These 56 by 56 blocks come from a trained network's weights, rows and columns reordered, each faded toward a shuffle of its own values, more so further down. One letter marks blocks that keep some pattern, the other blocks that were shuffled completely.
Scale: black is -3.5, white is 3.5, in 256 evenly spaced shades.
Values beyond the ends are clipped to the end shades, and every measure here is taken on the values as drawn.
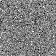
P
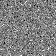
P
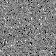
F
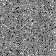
F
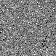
P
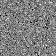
P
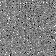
F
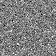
P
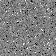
P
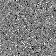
P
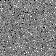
P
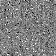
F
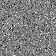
P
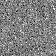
P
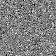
F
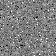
F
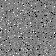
F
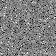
P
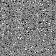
F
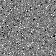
P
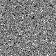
P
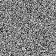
P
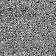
F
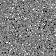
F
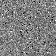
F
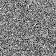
P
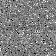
F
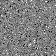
P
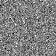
P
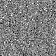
F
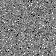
P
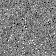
P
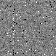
F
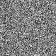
P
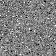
P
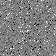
P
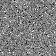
P
